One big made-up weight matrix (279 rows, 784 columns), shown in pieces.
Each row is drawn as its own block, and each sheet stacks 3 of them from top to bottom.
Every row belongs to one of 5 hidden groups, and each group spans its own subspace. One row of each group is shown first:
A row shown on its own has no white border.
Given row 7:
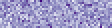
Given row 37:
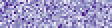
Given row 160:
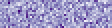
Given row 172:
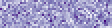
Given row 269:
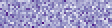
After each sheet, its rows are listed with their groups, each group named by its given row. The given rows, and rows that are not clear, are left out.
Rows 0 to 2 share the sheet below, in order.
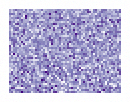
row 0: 37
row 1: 7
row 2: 269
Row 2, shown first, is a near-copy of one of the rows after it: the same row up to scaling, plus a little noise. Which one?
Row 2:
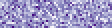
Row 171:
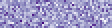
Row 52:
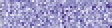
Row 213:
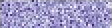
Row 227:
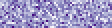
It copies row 227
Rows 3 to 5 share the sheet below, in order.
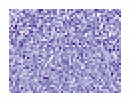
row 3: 7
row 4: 160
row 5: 172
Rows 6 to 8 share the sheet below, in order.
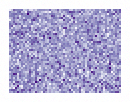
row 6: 37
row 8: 160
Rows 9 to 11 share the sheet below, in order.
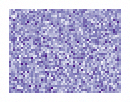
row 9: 172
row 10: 7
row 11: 269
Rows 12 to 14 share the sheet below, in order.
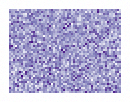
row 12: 37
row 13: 160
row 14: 37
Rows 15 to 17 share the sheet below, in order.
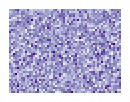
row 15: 160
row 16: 37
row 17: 160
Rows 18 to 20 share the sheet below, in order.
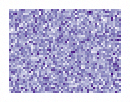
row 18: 160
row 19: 37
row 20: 172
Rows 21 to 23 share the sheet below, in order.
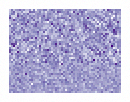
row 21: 172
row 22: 172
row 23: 37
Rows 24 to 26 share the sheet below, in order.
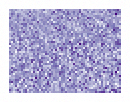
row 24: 172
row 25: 269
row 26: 160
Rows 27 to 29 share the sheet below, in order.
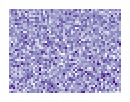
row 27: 7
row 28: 269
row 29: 160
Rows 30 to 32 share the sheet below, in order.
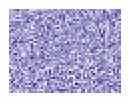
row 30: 160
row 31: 37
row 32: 7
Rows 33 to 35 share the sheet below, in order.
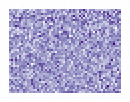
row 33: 160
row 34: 37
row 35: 160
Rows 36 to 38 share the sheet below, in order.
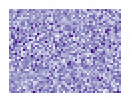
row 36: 160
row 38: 172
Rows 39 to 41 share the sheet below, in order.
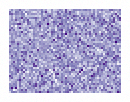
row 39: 7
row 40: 172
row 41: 37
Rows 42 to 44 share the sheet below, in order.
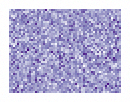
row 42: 172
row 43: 172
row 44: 160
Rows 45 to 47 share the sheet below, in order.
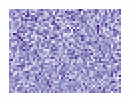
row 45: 37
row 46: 172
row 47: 160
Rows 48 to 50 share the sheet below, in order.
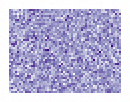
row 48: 37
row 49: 172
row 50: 37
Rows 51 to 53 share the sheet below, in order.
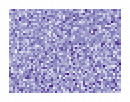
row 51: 7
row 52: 269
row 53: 160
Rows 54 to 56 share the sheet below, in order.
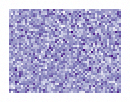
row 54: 269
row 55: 269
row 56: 160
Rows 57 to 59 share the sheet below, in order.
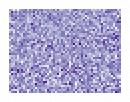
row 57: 160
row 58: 160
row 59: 37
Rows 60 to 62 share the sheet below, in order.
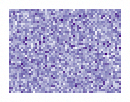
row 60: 269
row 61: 7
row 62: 172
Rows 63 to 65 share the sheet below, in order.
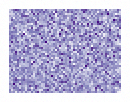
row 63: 172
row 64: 269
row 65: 269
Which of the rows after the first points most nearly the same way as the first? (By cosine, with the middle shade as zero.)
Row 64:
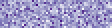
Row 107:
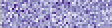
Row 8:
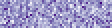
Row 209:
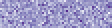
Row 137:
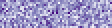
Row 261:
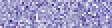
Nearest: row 261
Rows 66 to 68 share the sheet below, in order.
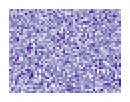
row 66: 7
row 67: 160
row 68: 7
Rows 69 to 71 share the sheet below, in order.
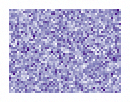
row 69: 172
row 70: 172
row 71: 172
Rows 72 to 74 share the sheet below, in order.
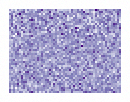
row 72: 7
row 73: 7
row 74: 37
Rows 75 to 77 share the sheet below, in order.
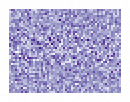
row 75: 7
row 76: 7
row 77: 7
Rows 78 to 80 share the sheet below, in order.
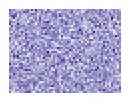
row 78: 172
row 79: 37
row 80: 172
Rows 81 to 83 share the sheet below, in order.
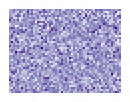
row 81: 160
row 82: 269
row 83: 172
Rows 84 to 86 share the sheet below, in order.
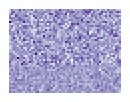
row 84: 37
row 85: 7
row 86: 269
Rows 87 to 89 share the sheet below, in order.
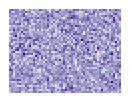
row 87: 7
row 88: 37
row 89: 7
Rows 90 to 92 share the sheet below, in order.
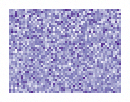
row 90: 37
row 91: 269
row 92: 37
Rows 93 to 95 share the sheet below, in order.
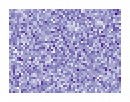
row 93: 172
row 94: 269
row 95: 7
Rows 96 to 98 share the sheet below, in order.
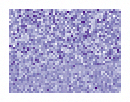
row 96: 37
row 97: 172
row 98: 269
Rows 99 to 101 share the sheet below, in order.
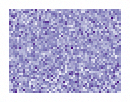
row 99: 172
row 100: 160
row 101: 7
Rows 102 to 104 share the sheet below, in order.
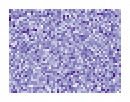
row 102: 7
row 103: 172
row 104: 7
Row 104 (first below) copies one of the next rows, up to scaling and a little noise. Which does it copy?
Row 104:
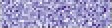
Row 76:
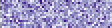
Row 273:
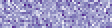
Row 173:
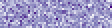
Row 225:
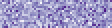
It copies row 225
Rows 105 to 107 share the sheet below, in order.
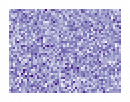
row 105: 172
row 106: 7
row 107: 37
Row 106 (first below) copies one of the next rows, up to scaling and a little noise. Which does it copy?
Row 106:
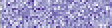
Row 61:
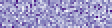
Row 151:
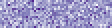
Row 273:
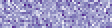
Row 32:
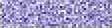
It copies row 151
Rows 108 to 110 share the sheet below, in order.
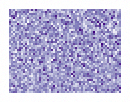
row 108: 172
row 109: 269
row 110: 7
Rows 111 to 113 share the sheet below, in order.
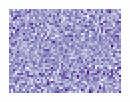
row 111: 160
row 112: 172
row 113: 160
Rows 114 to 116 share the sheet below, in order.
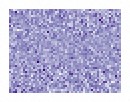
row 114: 7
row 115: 172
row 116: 7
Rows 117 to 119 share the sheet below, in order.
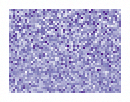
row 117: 7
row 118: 269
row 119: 7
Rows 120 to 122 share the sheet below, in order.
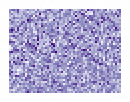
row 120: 160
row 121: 37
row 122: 37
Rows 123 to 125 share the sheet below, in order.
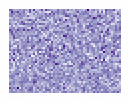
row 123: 160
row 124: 160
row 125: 7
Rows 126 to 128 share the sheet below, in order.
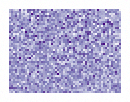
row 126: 37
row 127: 7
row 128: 37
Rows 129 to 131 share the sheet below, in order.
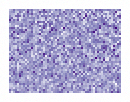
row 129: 160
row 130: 160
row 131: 160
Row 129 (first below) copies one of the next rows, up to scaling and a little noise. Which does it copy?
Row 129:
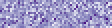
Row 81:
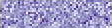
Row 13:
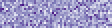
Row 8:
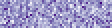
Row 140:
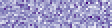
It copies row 81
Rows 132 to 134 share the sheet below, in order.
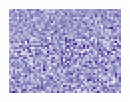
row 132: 269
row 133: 7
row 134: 7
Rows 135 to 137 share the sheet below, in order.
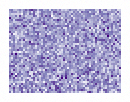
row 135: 37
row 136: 7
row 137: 160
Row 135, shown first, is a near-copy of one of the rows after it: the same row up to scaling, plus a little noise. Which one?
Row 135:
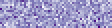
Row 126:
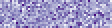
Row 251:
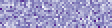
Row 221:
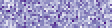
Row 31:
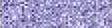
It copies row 251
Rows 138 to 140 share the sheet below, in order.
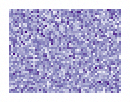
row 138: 37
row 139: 7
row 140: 160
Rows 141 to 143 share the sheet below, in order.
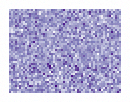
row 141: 160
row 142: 37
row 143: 7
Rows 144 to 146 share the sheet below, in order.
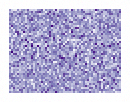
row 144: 7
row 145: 37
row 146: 160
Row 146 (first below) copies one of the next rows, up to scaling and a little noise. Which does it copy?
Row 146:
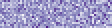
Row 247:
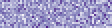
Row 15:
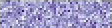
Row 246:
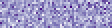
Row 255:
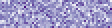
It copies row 247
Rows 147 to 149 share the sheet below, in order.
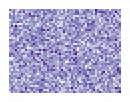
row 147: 7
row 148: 160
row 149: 269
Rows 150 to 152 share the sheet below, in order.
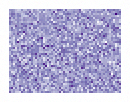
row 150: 172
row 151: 7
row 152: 172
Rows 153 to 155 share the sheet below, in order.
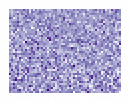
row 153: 160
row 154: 7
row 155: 269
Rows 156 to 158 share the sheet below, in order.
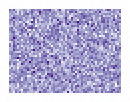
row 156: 160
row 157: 7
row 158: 160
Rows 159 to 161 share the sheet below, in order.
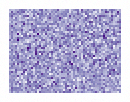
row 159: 160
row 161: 37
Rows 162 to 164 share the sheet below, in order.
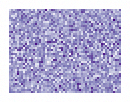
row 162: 172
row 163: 269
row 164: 37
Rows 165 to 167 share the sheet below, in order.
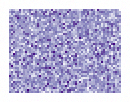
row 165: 37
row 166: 37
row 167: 37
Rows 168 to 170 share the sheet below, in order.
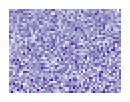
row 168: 172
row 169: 7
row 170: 160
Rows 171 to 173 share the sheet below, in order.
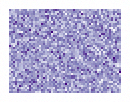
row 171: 269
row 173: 7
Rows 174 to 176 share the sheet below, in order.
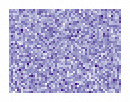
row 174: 160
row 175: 37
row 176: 7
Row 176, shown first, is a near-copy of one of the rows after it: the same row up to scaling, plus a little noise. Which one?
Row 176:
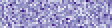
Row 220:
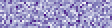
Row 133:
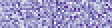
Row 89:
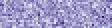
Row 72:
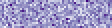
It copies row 72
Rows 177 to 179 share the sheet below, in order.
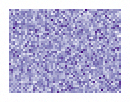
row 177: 269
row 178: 37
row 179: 7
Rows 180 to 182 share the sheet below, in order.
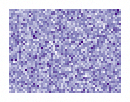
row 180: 172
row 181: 37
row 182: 7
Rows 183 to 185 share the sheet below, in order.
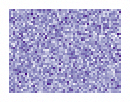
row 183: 160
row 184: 172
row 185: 37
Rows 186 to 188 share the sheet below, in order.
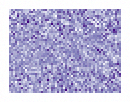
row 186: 172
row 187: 172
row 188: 7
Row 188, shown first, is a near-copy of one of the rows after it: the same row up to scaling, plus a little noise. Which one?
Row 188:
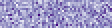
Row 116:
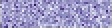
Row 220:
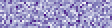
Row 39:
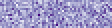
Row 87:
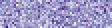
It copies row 39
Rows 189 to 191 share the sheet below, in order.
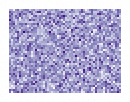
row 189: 7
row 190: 160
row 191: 160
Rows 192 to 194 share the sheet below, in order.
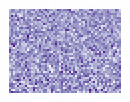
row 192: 37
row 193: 172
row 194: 7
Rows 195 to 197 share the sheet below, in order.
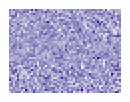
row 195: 172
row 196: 160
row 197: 172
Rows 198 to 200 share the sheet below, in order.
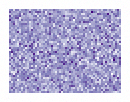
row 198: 7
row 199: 37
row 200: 172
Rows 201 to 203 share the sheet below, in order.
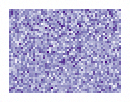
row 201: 269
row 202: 37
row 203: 269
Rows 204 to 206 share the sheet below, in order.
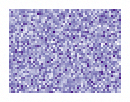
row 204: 160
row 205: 269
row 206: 160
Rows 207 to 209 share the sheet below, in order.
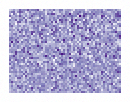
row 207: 269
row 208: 269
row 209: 269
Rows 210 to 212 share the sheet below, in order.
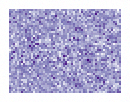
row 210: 172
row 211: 37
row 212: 172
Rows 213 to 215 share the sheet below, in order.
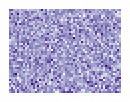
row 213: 269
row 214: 269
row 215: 160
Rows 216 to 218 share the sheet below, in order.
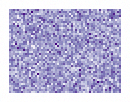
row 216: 37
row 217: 37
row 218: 37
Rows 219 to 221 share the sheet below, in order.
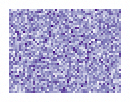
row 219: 7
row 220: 7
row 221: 37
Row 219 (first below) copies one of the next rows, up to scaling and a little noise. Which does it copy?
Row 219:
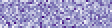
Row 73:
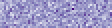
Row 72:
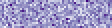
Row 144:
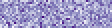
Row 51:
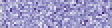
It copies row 144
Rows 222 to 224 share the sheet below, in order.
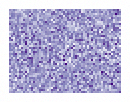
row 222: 172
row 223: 7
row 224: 269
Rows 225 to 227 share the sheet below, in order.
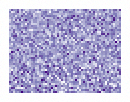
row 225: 7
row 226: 37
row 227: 269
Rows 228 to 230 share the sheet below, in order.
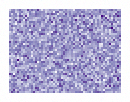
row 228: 269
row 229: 160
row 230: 172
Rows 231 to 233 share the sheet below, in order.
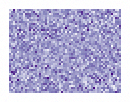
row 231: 7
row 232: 172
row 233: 172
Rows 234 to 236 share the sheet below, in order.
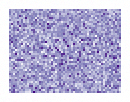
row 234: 37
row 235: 269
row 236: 172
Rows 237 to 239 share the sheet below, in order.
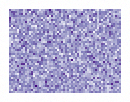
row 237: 7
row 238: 269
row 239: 269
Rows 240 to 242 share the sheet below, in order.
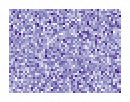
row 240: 37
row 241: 269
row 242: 269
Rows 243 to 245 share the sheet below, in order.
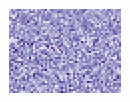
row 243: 172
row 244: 269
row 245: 269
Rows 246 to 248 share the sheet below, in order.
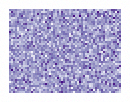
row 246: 160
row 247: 160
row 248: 269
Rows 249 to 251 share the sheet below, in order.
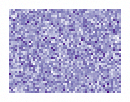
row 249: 172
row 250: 172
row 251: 37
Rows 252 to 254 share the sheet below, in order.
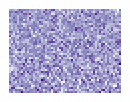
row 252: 172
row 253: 269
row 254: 269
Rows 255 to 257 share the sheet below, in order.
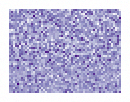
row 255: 160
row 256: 7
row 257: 160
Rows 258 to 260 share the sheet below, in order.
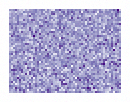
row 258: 172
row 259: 160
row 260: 37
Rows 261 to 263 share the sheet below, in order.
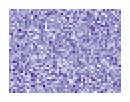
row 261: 269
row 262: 37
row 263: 37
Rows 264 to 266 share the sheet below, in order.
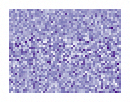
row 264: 269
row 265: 7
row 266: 160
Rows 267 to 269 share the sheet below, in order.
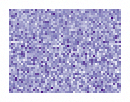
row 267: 172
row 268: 37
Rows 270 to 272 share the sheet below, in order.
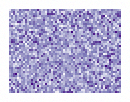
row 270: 269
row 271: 7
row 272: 160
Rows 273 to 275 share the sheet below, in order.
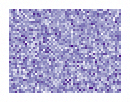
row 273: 7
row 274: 7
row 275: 37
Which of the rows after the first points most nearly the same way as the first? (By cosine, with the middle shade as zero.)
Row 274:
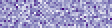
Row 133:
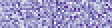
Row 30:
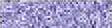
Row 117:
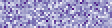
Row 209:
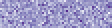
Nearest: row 133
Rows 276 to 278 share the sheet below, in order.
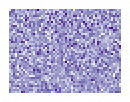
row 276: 269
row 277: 7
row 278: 7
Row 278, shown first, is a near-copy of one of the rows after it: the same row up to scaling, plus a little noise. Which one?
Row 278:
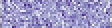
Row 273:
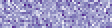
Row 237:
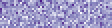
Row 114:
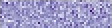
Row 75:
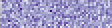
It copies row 273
